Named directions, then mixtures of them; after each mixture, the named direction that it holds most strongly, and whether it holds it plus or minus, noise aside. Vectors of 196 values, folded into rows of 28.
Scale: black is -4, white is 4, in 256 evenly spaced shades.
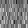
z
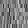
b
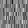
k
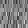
z, plus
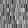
b, plus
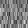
z, plus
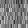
z, plus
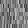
b, plus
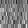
z, plus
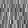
b, minus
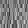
b, plus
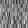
z, plus
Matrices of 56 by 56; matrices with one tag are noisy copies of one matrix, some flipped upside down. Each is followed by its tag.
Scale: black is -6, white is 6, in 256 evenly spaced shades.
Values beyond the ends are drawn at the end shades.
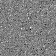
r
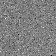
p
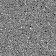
r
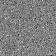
p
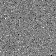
p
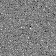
r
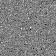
r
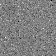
p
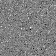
r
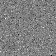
p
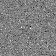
r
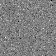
p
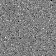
p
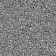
r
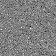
r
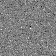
r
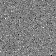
p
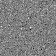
r
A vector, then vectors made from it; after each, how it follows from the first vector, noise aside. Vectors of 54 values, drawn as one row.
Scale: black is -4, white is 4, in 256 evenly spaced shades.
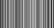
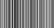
wrapped around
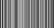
reversed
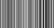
wrapped around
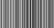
wrapped around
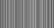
shrunk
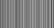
shrunk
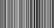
wrapped around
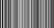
reversed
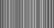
shrunk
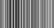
wrapped around
